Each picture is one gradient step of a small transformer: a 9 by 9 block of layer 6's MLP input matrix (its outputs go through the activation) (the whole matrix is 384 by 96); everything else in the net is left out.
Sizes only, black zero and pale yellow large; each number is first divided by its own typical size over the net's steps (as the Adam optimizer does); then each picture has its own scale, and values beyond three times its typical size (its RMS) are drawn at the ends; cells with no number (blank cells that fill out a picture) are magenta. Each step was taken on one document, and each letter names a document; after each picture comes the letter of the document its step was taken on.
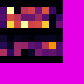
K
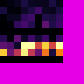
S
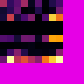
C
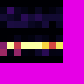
S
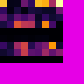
K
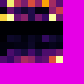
C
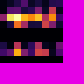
K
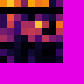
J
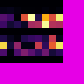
S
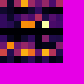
K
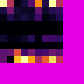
C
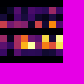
S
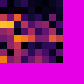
J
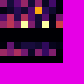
K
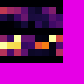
S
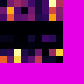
C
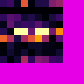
J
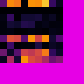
J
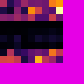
C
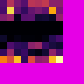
C
